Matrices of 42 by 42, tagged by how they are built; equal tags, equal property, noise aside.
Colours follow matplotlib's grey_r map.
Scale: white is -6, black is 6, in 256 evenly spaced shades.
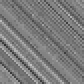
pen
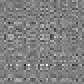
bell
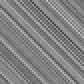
pen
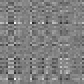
bell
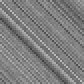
pen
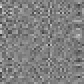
bell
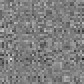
bell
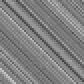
pen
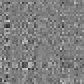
bell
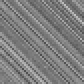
pen
